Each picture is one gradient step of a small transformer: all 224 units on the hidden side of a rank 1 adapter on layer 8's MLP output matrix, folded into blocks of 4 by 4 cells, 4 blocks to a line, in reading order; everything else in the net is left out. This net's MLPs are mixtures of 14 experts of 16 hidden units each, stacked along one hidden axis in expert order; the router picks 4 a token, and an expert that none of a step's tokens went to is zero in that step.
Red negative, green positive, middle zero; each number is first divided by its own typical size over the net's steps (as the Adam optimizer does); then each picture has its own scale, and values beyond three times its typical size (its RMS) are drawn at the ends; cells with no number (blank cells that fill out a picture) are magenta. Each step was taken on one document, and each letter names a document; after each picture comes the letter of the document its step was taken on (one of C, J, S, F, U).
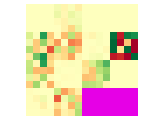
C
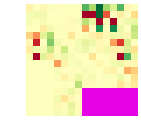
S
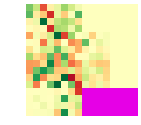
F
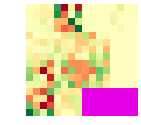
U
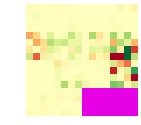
S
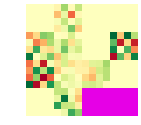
F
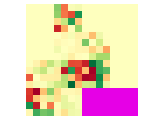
U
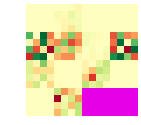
C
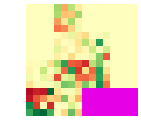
U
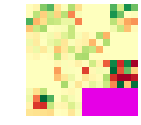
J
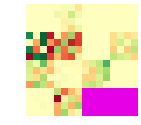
C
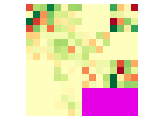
J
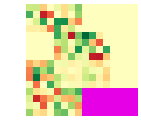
F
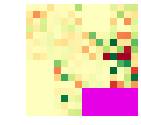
S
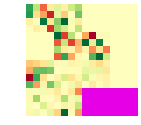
F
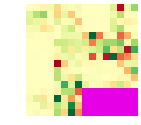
S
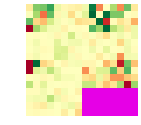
J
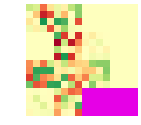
F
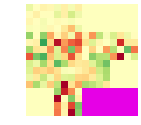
C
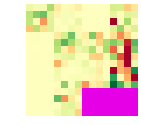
S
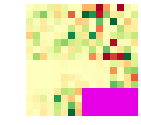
S
